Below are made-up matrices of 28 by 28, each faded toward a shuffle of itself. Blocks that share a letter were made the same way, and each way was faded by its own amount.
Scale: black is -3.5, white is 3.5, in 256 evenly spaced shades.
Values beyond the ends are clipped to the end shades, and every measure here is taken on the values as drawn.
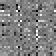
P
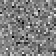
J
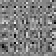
P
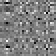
P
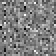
J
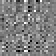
P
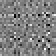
P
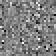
J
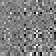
P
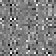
P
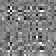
P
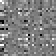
P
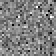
J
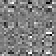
P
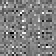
P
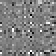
P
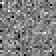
J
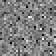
J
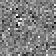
J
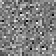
J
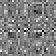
P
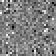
J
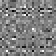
P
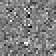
J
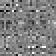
P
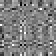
P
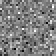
J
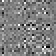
P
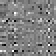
P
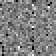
J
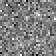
J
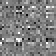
P
